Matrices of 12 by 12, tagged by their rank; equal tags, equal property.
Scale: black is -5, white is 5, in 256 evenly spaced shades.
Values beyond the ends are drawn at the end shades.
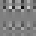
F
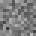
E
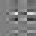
F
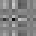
F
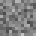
E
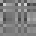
F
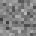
E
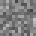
E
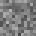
E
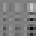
F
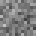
E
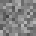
E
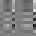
F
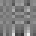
F
